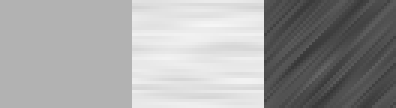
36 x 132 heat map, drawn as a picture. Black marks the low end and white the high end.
The table splits into one row of 3 panels. Panel 1,1: high, flat. Panel 1,2: very high, streaked across, faint in contrast. Panel 1,3: low, slanting up to the right, faint in contrast.
